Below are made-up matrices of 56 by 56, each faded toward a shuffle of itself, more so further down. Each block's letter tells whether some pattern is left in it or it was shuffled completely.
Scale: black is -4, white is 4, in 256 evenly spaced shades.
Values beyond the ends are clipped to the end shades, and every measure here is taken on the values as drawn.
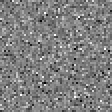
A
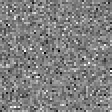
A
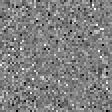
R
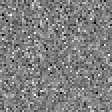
A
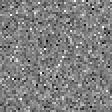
A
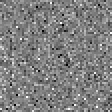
R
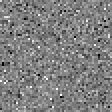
A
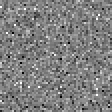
A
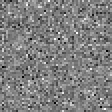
R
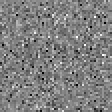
R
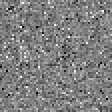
R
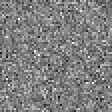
A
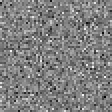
R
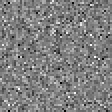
R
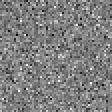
A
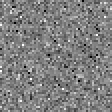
A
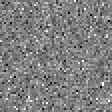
A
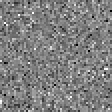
R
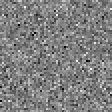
A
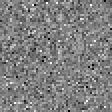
R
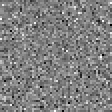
R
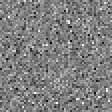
A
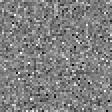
A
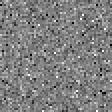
A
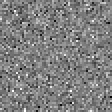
A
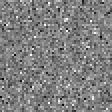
A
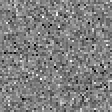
A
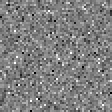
A
